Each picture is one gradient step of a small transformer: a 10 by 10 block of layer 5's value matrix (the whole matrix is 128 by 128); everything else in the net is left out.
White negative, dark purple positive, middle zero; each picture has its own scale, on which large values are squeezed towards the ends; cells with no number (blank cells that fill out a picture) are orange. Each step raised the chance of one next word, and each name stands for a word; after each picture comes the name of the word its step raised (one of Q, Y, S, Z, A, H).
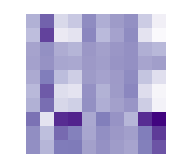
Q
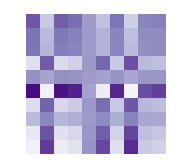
Q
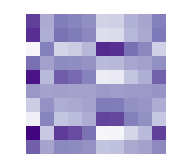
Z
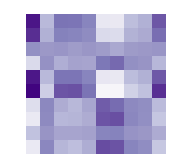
Q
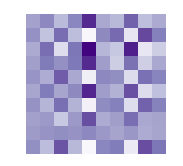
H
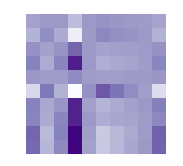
Q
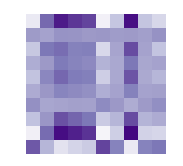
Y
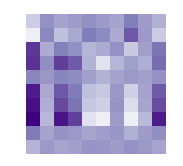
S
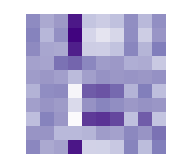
S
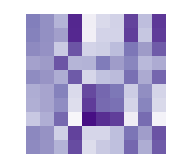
S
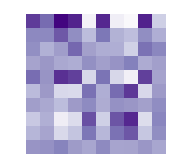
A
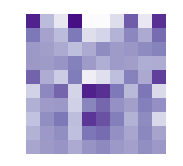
A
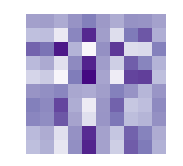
Z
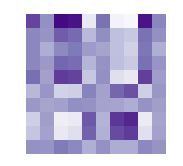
A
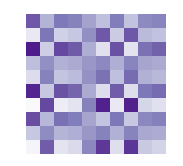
H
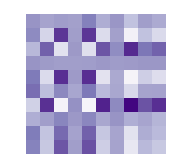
Z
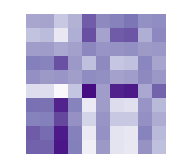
Q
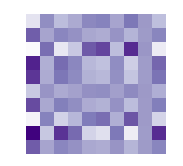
Z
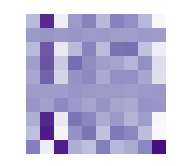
Y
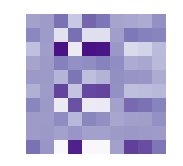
H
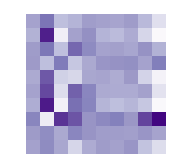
Q
